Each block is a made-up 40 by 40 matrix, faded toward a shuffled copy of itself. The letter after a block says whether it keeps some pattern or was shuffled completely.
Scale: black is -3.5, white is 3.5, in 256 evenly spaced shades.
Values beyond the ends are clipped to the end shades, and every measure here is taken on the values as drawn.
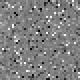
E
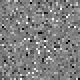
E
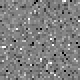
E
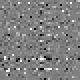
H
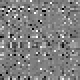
H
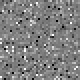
E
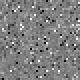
E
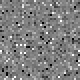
E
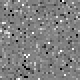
E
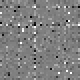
H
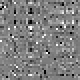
H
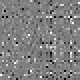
H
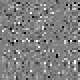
H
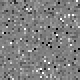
E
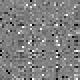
H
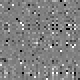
H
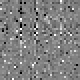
H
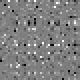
H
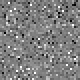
E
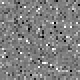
E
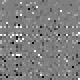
H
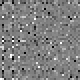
H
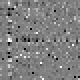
H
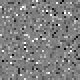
E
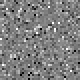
E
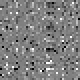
H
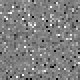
E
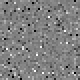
E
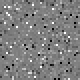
E
